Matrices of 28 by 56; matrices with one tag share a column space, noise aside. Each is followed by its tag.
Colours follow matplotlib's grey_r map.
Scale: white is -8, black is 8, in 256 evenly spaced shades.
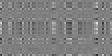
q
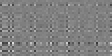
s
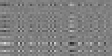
s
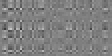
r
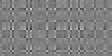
r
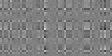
r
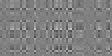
r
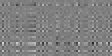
s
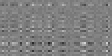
s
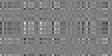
q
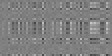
q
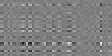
s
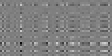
s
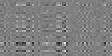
s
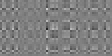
r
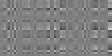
r
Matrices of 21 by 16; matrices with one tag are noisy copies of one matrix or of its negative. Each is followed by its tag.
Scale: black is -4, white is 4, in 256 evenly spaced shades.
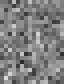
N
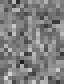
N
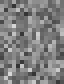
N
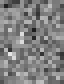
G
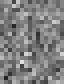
N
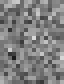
G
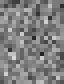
G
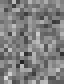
N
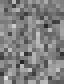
N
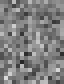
N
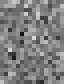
G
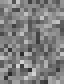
N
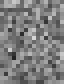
G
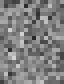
G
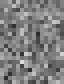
N
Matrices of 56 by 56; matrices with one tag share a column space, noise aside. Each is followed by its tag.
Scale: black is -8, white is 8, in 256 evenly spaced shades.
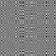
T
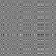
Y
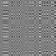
T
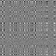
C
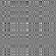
C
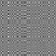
T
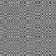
T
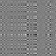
Y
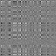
C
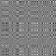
C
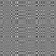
T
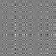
Y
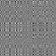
C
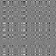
C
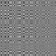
T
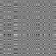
Y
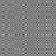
Y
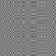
T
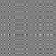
Y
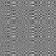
T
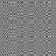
T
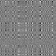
C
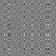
Y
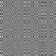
T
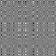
C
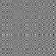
Y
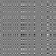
Y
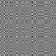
T
